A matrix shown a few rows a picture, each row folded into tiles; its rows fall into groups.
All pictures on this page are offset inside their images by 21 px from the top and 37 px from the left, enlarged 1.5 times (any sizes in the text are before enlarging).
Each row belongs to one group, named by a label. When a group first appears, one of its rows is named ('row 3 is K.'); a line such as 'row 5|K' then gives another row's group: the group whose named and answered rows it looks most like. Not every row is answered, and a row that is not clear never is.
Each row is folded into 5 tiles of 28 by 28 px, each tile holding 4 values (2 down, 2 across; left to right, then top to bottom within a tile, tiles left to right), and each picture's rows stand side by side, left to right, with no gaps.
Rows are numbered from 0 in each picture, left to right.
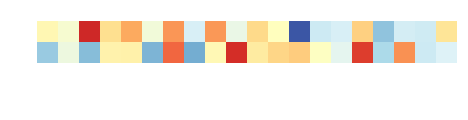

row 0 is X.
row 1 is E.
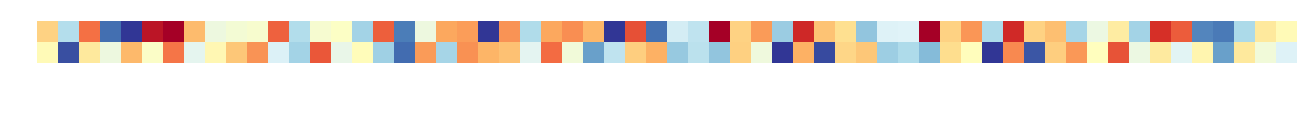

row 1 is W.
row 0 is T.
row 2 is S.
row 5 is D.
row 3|X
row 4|X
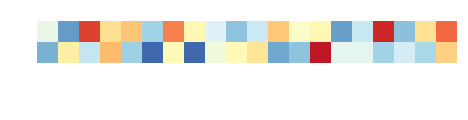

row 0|X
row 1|W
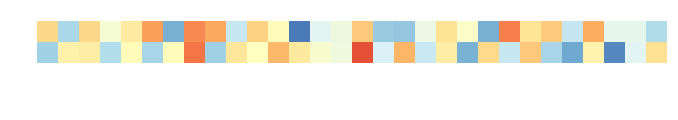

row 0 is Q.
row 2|X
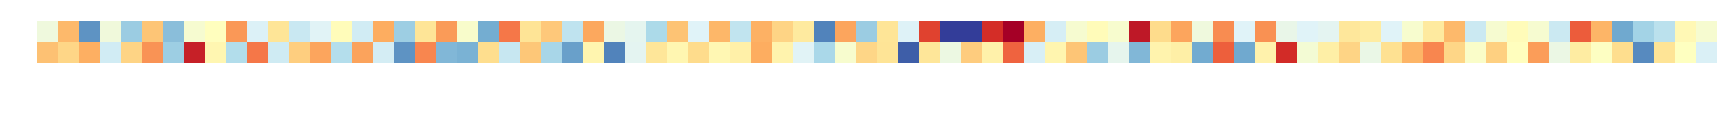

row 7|D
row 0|E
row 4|T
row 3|S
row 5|X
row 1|W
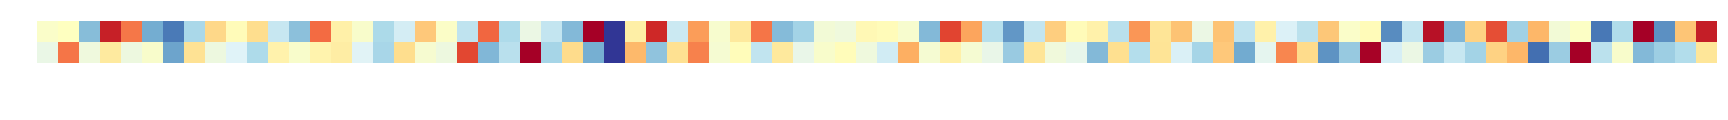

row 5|X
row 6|W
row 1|D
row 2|W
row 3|D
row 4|D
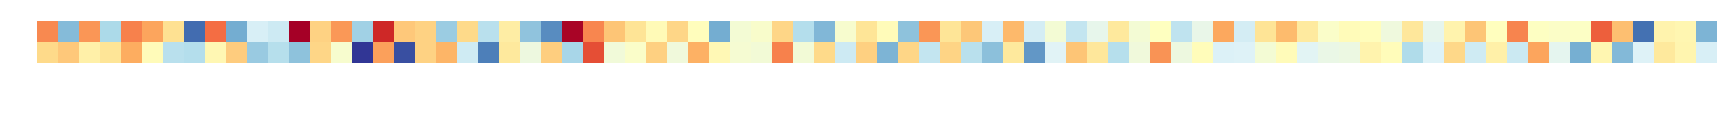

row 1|X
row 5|W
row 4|X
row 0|S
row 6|Q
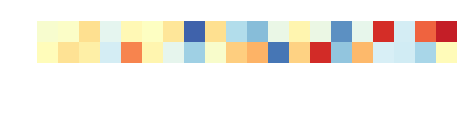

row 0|S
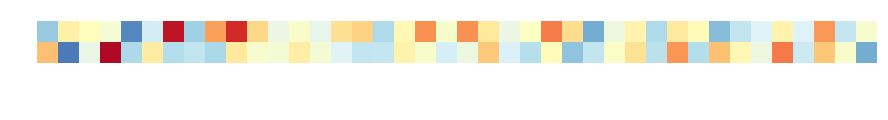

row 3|E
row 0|W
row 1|Q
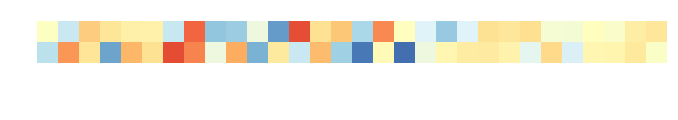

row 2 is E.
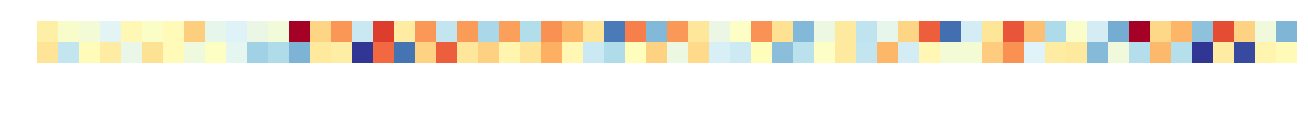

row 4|T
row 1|X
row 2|S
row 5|X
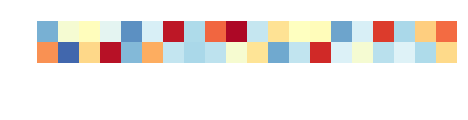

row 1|W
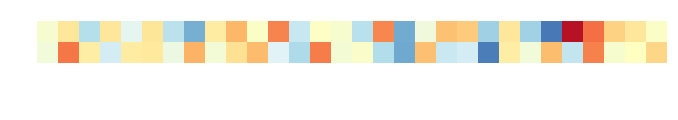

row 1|W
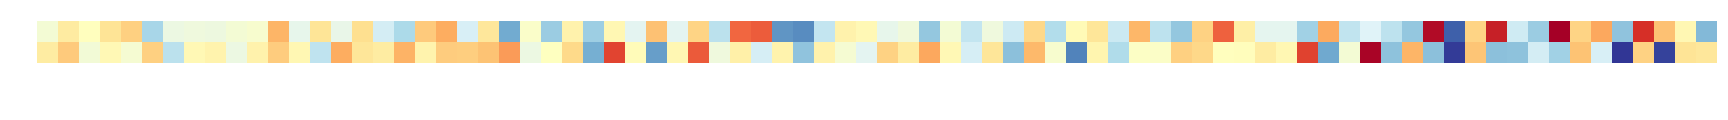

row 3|D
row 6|W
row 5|T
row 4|E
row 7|X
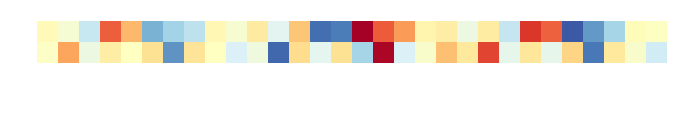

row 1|T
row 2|D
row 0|D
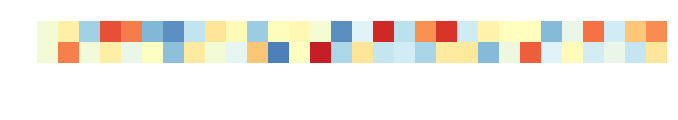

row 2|W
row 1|W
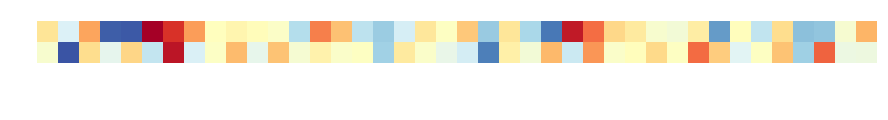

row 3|E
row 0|T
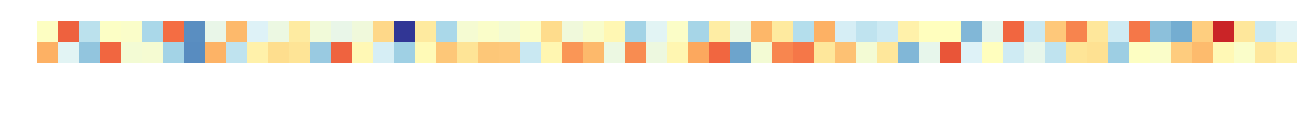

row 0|W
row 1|S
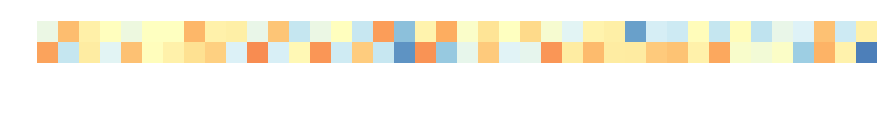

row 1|W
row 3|E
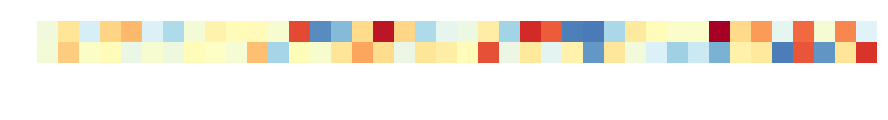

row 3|X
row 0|D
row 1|T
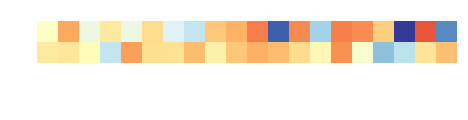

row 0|E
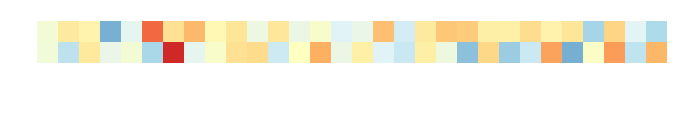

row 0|T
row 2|Q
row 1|W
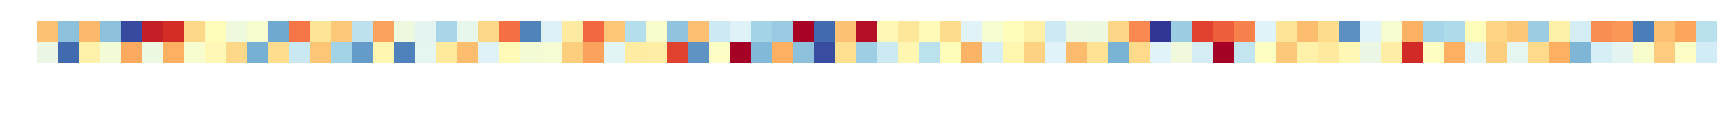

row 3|W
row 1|X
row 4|Q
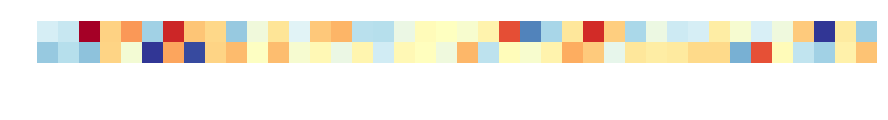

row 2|T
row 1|D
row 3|S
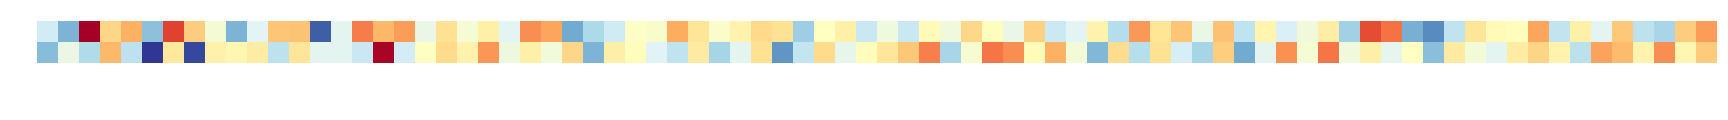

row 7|E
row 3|Q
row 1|T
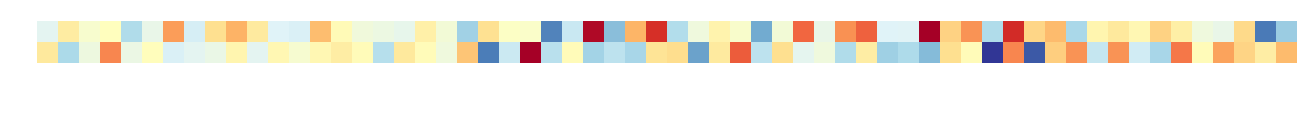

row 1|D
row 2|W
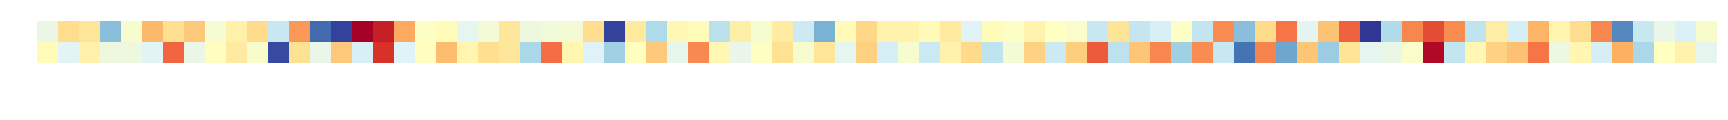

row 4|Q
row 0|T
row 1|T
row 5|W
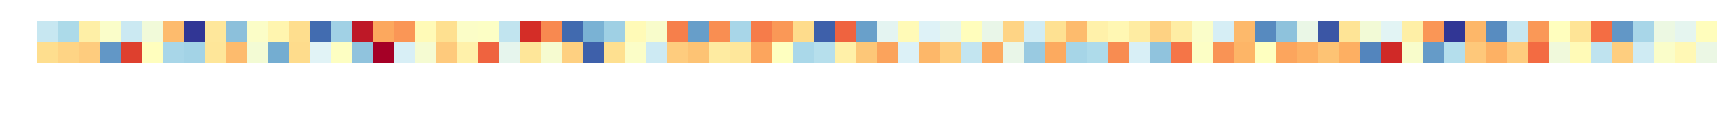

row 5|Q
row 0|S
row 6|S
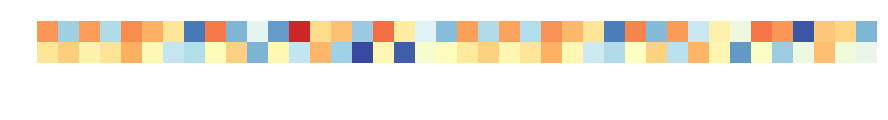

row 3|Q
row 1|X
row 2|S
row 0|S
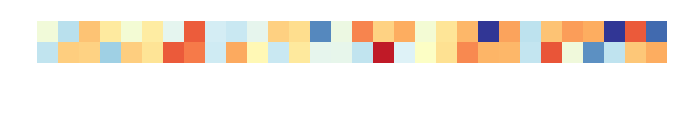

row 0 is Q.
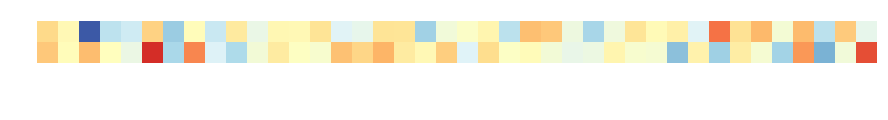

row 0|E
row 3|X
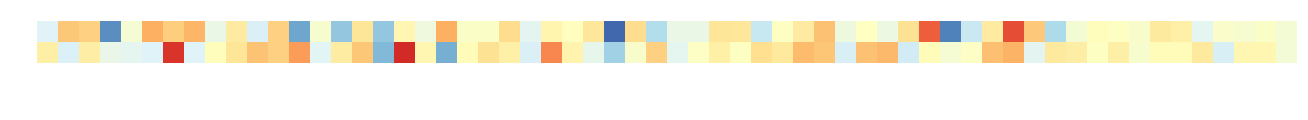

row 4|T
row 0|T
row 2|S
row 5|D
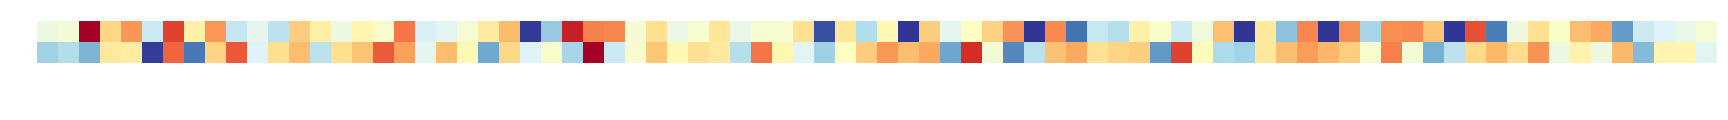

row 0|X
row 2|T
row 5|S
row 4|S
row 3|S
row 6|S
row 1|Q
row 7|D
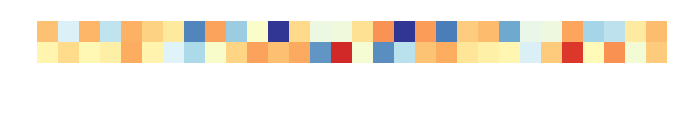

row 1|S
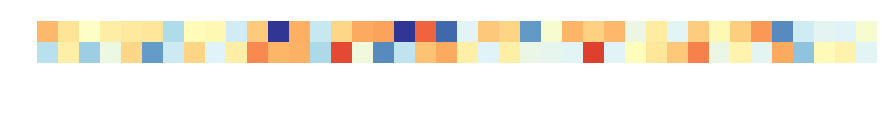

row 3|D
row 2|T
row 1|S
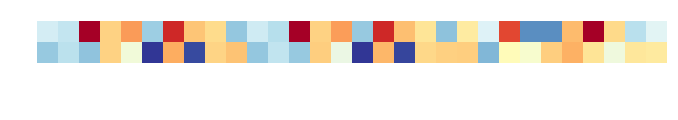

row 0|X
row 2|T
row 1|X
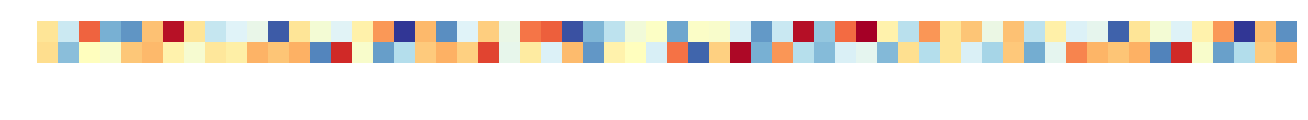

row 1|S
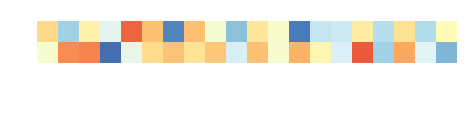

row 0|Q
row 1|E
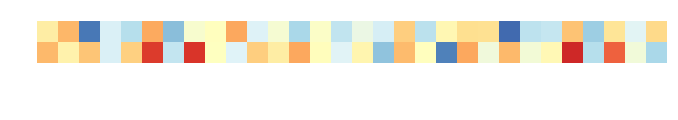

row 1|E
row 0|E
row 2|E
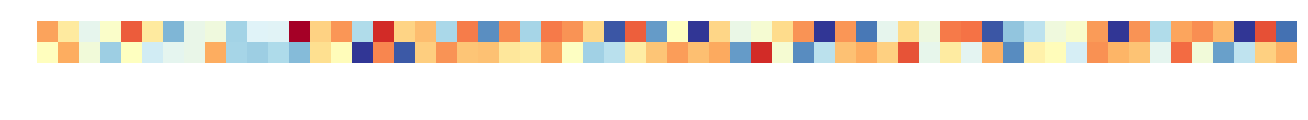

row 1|X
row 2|S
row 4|D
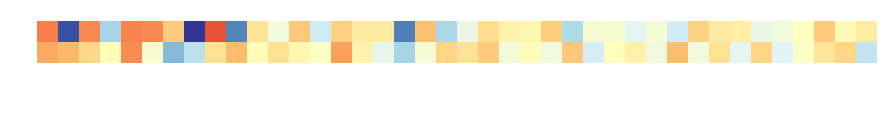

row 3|E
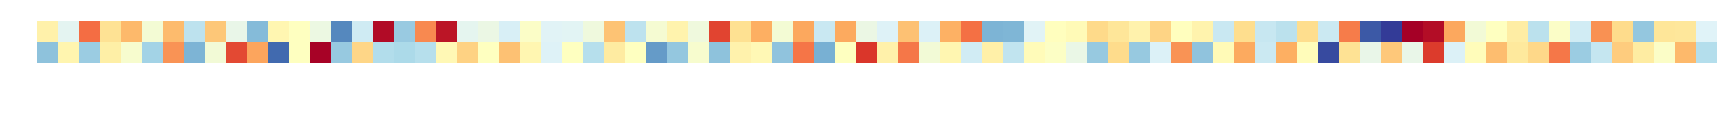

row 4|D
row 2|E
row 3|X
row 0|X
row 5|Q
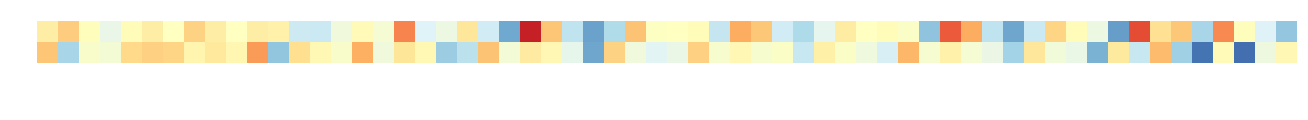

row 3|D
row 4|D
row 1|E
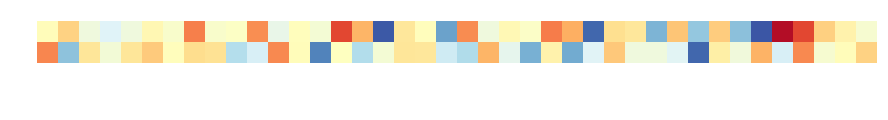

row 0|E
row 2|Q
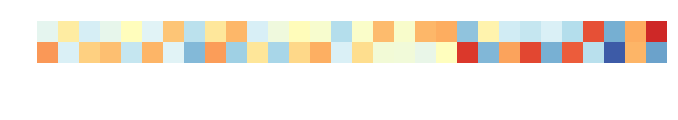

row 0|W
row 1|W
